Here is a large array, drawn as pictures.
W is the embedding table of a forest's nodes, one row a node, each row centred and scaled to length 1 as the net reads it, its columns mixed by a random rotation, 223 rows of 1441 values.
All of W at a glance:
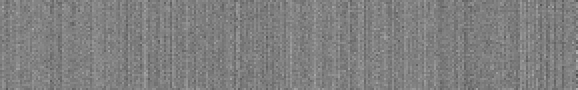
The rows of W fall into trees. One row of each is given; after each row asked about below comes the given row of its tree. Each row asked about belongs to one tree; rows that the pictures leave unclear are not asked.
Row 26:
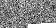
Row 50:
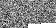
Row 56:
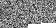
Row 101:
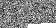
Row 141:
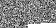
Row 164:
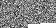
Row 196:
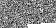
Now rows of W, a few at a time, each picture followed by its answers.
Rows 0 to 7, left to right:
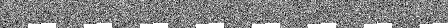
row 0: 50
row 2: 50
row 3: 196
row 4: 50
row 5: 196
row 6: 101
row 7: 164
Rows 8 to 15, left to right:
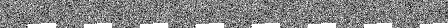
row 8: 141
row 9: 101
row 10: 56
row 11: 141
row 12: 141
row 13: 101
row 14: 196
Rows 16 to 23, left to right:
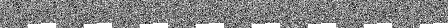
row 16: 196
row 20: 50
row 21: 26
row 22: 196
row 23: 101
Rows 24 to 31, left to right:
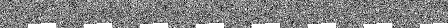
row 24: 101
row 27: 26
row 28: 141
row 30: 196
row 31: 101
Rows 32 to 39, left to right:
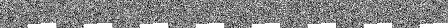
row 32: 196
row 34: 196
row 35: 101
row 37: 196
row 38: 50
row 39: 141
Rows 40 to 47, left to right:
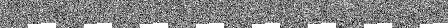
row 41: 56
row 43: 101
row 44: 164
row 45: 164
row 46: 50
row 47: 141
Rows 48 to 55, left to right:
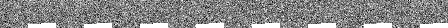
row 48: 50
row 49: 26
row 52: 196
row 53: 56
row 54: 141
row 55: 26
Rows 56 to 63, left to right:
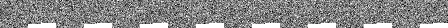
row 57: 101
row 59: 164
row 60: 50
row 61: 196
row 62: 164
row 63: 101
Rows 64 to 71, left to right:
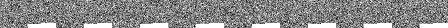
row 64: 196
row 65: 50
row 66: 56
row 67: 141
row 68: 56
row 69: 50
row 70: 50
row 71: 50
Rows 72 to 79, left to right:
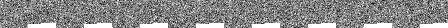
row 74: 196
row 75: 50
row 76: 196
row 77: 56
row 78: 101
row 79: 196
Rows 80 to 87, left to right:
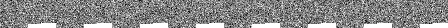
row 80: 101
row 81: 141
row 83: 50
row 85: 56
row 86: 101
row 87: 196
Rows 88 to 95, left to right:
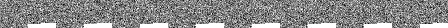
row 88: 196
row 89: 141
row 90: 56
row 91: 141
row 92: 141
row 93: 141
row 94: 141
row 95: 196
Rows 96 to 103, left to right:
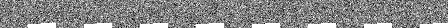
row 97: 56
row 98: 141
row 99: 141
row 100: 50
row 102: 101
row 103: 164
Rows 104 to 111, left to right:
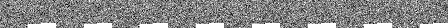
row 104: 141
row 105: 101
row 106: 141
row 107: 50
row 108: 50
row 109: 50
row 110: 196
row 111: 26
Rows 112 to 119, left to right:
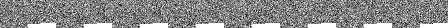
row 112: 196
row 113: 141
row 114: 141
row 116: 141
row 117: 101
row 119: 50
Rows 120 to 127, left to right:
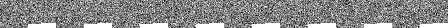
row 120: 56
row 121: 50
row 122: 196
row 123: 50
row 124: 141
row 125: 141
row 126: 101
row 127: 141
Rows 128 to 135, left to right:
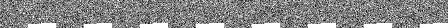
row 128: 101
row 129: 141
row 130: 196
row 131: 50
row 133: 196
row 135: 141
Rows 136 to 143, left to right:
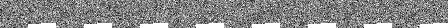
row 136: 56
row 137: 26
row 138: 56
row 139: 196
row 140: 196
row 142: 196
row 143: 141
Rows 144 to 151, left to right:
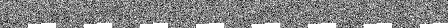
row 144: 50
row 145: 196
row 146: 56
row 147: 56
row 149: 196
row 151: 164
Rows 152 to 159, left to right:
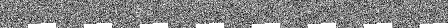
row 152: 56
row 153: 196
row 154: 164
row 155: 50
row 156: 141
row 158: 196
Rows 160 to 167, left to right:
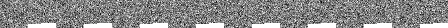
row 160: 141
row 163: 196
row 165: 141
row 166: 141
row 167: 196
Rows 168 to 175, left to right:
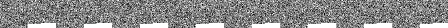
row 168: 141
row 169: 56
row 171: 141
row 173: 141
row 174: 196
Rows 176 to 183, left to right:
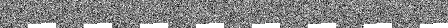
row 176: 50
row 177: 50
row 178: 50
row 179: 164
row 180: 26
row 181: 164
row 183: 50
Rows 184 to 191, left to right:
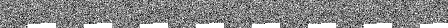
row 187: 50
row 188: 50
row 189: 50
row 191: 101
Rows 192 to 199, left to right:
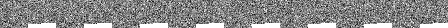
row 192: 50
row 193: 50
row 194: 141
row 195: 56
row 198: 141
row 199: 56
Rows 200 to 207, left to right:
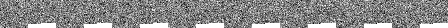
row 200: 26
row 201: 196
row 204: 50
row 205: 196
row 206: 50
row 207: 50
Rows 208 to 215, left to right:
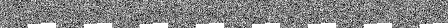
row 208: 196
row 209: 141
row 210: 196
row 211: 141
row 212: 56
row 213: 196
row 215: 141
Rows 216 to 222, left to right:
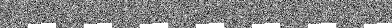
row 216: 26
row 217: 50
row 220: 196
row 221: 101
